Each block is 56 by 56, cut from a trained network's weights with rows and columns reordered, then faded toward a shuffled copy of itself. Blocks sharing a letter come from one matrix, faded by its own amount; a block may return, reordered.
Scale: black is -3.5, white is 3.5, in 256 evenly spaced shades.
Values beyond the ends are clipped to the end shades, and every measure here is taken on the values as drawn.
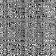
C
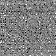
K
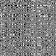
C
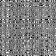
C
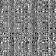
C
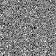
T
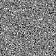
T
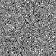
T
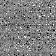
K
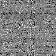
K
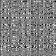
C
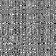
C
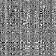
C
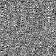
T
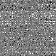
K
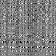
C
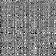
C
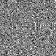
T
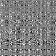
C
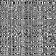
C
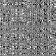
C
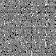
K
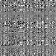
C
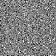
T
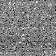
K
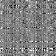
C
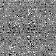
K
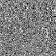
T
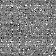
K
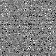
K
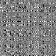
C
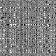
C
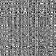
C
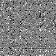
K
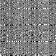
C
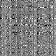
C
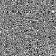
T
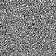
T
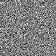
T
